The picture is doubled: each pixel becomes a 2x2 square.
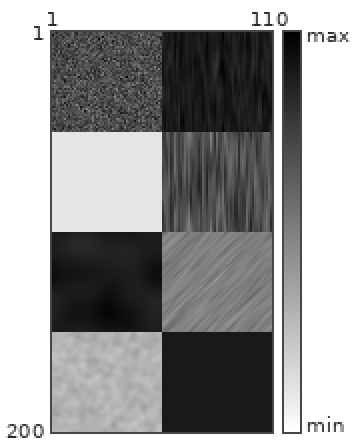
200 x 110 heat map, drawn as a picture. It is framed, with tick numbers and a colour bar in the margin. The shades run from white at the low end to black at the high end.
It is made of 4 by 2 panels. Panel 1,1: high, fine-grained. Panel 1,2: very high, streaked downward, faint in contrast. Panel 2,1: very low, flat. Panel 2,2: high, streaked downward. Panel 3,1: very high, smooth, faint in contrast. Panel 3,2: middling, slanting up to the right, faint in contrast. Panel 4,1: low, blotchy, faint in contrast. Panel 4,2: very high, flat.
